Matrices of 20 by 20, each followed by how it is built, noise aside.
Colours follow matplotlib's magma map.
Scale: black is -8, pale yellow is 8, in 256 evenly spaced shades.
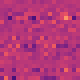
uneven rows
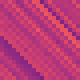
Toeplitz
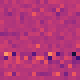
uneven rows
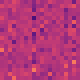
uneven columns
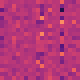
uneven columns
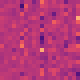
uneven columns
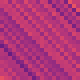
Toeplitz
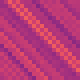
Toeplitz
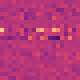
uneven rows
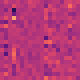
uneven columns
